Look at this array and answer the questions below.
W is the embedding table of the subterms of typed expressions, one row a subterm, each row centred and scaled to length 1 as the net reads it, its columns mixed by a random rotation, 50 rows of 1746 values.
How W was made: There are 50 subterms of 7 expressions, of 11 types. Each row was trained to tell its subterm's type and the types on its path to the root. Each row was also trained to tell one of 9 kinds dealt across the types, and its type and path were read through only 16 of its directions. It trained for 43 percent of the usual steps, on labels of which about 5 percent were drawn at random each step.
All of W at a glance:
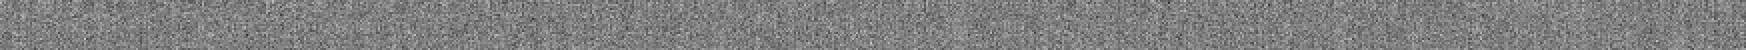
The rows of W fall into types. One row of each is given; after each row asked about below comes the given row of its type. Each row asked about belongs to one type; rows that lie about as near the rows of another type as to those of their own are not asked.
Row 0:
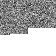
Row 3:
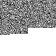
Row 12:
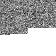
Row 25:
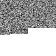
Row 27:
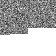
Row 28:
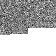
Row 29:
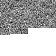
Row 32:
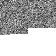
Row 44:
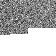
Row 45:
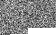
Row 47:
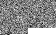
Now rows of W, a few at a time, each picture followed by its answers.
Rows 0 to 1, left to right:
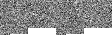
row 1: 3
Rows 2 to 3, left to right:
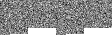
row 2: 25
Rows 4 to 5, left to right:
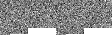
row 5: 47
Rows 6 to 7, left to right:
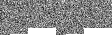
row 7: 29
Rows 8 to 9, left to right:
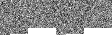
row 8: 3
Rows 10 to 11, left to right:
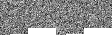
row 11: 0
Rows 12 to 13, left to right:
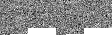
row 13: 3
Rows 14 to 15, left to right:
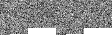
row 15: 45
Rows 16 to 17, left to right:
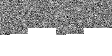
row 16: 45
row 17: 27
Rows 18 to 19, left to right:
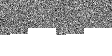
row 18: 44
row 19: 3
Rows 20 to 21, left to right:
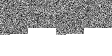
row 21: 28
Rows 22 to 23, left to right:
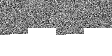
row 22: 29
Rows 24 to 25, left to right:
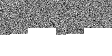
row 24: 45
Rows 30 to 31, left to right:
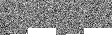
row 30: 44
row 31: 45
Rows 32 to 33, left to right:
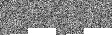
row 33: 32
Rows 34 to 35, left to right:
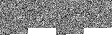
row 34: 28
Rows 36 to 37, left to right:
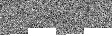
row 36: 47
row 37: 28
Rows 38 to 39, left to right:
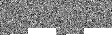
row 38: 32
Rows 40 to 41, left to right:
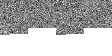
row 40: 0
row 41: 29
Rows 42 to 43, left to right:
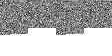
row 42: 32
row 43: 12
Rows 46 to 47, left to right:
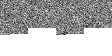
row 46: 28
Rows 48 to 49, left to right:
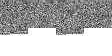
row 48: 0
